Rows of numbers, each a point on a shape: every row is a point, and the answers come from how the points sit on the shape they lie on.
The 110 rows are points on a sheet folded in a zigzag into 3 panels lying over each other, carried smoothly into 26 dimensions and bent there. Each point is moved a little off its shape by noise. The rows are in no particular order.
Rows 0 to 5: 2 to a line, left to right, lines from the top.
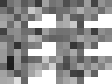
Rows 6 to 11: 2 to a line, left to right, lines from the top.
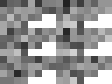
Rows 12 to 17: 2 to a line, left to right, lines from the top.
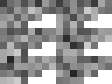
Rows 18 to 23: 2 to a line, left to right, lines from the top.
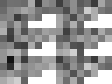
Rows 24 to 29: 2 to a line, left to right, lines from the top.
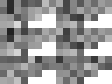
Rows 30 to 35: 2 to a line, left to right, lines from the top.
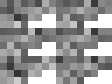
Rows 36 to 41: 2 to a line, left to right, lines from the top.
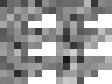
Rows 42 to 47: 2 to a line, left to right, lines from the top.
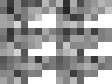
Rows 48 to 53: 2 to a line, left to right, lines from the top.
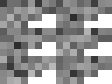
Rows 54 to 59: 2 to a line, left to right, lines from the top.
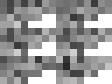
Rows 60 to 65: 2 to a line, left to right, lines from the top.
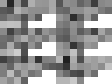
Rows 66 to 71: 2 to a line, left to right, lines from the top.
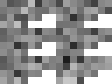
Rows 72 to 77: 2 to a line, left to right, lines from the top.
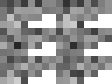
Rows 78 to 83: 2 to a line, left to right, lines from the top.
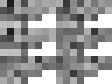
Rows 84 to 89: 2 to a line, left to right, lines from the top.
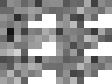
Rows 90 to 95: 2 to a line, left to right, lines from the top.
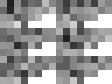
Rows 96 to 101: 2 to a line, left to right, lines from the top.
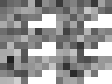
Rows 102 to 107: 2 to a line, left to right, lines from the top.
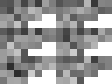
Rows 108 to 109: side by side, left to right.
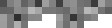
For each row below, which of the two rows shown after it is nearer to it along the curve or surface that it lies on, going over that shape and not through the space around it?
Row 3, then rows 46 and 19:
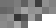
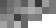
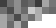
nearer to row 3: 46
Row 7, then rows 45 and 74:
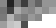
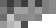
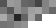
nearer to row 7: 45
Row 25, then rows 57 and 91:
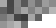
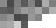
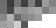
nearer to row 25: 57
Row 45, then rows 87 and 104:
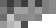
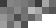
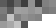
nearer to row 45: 104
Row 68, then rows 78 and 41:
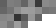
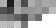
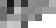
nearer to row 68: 78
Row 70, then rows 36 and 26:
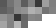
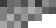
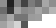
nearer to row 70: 36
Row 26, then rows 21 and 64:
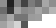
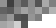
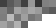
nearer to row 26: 64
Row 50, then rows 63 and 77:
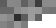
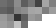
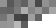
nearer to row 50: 77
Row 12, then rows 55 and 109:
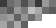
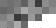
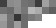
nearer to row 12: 109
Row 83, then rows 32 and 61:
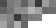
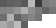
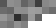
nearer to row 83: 32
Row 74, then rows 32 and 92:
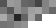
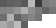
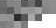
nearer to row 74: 92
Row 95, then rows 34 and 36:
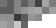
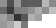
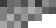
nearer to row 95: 34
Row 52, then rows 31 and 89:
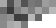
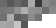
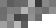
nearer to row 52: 89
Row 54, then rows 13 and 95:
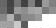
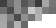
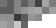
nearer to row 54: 13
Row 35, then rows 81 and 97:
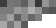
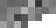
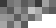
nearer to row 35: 97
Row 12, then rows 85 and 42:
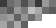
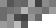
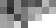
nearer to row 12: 42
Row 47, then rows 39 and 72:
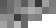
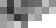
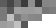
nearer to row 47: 39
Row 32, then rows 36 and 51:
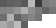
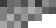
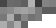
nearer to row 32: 51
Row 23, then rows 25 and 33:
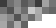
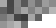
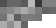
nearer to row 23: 33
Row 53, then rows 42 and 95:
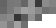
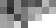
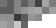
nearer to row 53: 95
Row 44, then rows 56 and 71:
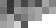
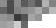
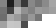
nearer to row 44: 71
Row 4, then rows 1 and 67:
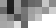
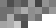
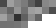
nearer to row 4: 1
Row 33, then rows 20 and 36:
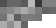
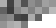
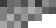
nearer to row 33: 36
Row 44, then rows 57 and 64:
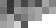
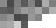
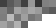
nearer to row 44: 64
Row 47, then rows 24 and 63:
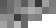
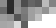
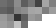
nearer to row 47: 63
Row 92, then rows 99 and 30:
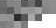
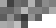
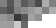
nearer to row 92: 99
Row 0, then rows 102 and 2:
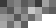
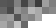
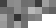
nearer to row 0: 102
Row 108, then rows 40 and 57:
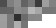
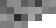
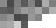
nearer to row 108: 57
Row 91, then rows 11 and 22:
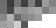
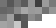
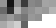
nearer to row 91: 22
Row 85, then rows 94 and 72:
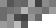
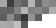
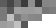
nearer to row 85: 94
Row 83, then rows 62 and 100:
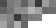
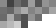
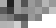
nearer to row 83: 62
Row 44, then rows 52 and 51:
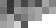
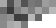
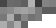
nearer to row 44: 51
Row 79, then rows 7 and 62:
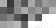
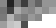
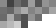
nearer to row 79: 62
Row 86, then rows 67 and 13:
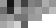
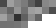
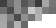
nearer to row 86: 13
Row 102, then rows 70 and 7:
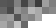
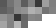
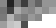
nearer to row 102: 7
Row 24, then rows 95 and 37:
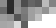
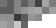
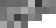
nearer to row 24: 95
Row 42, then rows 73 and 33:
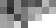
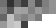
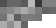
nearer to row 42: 73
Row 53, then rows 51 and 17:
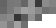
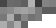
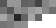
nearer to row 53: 17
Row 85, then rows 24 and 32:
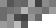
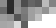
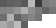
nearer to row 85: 32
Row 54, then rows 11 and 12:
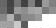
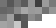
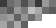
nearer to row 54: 12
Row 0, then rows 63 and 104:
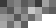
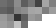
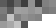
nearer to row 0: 104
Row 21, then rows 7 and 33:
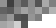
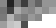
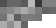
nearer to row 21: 33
